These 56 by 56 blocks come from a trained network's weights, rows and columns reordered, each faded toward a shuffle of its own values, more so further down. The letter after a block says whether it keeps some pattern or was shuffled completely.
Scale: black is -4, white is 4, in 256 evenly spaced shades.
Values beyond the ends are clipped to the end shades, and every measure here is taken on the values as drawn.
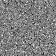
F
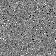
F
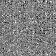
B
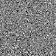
B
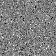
F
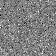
F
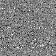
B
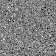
F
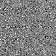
B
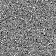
F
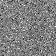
F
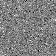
F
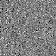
B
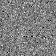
B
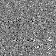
B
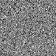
B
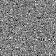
B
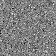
F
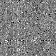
B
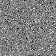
B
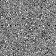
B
